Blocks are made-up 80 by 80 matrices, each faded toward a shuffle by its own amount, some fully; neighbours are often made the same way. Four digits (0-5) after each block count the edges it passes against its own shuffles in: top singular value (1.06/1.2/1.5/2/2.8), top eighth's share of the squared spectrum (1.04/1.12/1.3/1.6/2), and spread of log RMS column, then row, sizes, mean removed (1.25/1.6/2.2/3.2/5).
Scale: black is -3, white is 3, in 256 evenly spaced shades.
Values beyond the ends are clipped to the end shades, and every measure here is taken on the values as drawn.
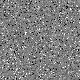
0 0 0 0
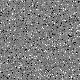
0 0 0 0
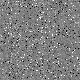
1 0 0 0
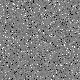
0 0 0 0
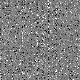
2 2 2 0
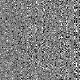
3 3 3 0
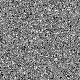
0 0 0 0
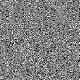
3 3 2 2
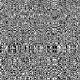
4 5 3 3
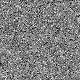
0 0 0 0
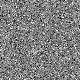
0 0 0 1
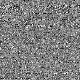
1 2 0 3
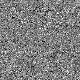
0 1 0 2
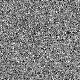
0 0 0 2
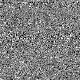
0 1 0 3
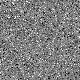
2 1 0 0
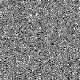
3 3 1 1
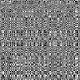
5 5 4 4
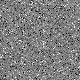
0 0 0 0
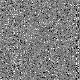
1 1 2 0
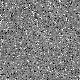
2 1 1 0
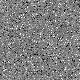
2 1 0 0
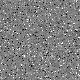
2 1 0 0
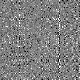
4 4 3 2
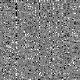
4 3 3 2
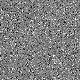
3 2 1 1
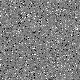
2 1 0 0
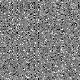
4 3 2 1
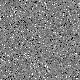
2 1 0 0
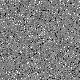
2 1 0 0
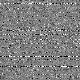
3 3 0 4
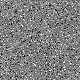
1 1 0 0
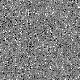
3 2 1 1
